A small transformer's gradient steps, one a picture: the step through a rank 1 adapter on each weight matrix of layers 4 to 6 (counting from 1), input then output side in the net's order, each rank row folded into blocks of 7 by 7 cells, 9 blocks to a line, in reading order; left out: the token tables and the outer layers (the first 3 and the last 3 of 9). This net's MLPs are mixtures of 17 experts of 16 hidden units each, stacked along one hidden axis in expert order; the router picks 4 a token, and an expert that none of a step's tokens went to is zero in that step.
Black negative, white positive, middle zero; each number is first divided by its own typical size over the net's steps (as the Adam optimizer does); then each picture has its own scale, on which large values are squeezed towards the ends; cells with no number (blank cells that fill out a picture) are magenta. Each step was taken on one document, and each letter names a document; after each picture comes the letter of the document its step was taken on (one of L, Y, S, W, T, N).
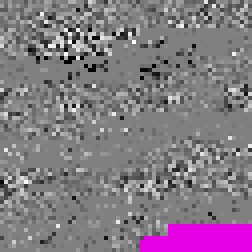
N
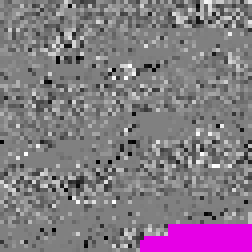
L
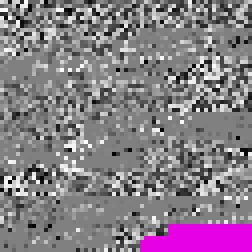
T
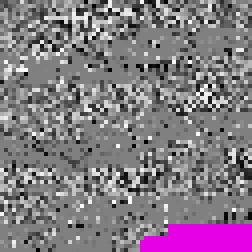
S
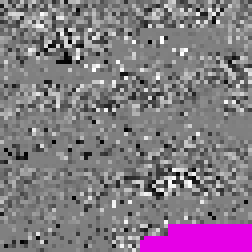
N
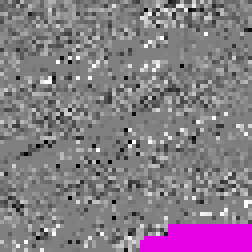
L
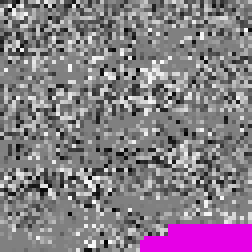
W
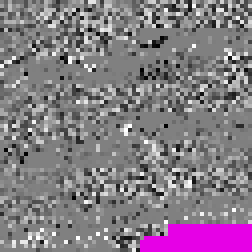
N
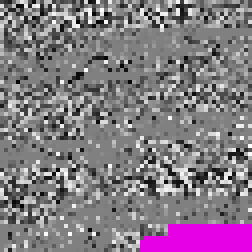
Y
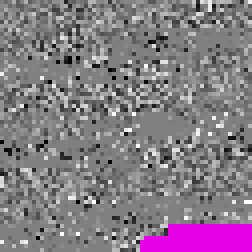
L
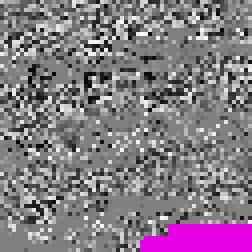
W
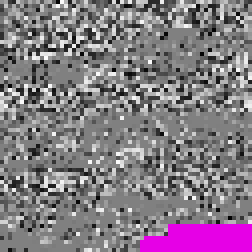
W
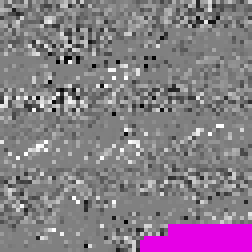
L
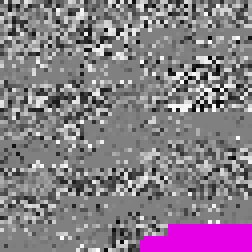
T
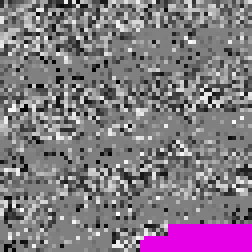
S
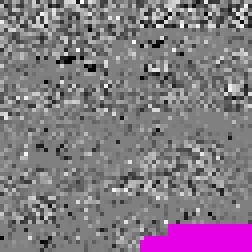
N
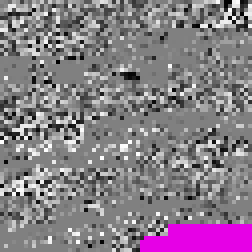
W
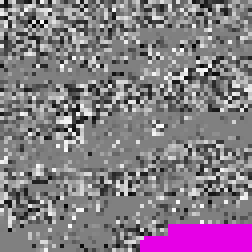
T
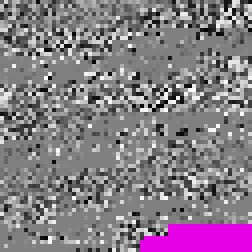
W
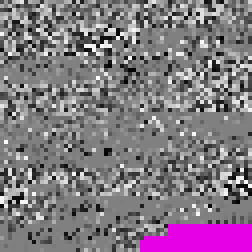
T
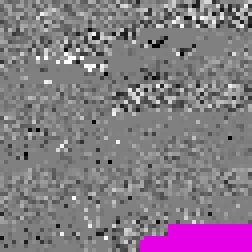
N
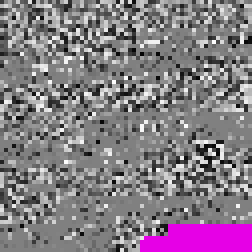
T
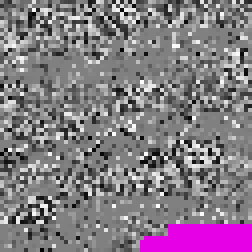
Y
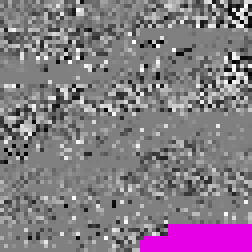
N
